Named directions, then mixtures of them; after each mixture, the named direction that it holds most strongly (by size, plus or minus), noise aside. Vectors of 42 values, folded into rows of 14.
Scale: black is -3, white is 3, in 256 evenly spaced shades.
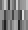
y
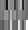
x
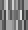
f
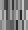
f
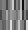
x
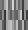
f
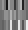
x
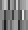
y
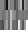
x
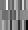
x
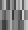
y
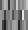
y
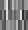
f
